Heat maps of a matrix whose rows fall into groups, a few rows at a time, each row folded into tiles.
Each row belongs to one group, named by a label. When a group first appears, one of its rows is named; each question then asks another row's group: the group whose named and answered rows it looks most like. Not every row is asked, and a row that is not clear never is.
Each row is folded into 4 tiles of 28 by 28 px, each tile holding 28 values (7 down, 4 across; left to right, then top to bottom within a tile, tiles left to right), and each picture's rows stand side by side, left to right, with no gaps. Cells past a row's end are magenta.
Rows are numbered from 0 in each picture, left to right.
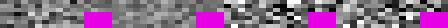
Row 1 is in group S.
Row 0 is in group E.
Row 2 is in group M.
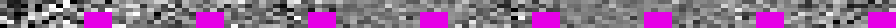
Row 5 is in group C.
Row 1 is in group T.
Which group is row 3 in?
C
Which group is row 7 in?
S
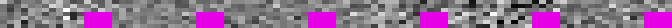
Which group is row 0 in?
C
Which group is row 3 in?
S
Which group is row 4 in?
S
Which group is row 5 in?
C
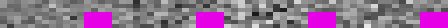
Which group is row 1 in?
S
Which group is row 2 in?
T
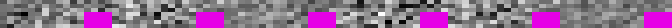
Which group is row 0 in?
E
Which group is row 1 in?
T
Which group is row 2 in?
S
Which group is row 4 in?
T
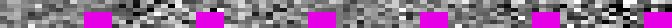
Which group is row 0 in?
T
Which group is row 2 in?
T
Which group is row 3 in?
C
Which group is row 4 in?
M
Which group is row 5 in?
M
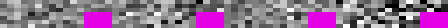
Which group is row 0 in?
T
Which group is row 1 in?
S
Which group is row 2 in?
C
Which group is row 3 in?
M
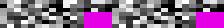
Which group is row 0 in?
M
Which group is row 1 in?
M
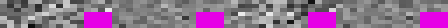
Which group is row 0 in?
E
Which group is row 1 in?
C
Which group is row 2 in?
S
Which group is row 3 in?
C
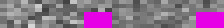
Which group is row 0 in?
T
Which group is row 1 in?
S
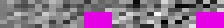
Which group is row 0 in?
S
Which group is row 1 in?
S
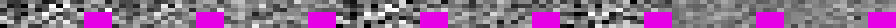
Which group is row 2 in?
T
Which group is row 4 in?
S
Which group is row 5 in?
E
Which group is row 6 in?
S
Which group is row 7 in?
C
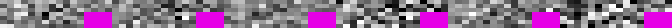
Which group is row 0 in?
T
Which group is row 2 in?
T
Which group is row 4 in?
T
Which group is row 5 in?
E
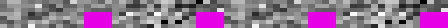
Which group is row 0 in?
T
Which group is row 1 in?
S
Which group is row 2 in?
T
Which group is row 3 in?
S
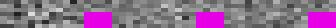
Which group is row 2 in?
S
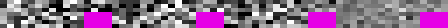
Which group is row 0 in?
M
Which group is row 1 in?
E
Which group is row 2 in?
E
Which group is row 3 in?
C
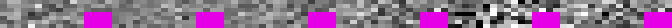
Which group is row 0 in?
T
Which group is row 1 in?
C
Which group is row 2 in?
S
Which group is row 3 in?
T
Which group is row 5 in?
T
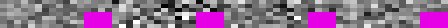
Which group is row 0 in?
T
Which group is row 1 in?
M
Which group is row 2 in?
M
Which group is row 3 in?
T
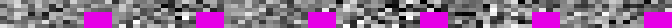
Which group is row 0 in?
T
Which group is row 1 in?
M
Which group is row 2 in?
T
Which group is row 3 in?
M
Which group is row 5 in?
S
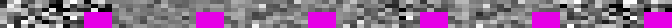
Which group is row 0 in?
M
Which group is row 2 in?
T
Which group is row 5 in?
M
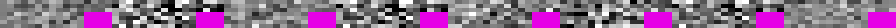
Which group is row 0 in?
S
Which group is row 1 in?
M
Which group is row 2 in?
T
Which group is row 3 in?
M
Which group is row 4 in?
T
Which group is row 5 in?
E
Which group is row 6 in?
M
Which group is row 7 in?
C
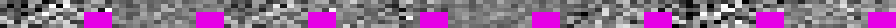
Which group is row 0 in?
E
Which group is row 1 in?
E
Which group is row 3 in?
M
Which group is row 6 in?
E
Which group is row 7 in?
C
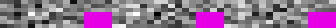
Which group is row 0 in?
E
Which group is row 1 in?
T
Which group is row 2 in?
T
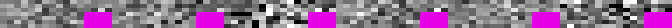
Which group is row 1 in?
S
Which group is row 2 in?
E
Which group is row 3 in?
T
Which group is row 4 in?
C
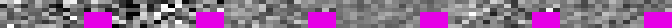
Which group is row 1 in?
E
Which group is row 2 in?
T
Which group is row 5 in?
S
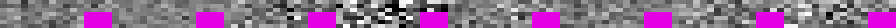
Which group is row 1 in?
C
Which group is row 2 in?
M
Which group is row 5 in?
E
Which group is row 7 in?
T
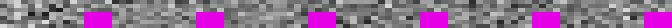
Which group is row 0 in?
T
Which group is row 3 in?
C
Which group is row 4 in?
S
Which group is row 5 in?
C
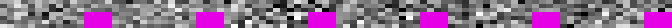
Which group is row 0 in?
T
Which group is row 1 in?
C
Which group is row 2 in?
M
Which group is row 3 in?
M
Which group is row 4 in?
E
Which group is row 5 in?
E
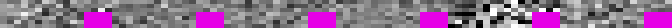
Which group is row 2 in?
S
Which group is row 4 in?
E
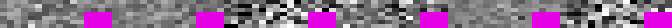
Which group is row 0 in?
T
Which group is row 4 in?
C
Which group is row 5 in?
E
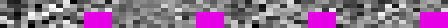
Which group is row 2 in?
E
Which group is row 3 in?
E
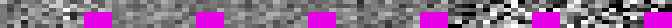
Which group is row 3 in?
S
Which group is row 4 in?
E
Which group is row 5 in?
M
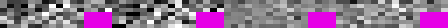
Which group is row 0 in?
E
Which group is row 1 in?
E
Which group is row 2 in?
C
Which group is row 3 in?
C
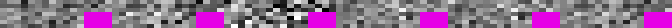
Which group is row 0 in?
S
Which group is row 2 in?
M
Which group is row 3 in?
C
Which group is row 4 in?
C
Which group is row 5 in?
S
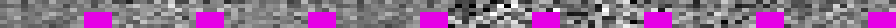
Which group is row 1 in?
C
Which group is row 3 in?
S
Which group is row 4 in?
E
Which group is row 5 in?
E
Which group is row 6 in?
S
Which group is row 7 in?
E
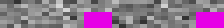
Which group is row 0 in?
C
